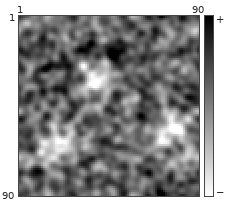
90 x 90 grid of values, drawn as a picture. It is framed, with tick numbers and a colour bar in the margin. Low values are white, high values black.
There are no lone odd cells. Three dips sink into the field. There is no overall slope. Neither half mirrors the other.
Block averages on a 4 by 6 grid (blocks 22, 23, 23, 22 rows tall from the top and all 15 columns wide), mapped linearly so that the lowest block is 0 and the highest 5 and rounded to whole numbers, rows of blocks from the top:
444544 | 450344 | 313421 | 334443
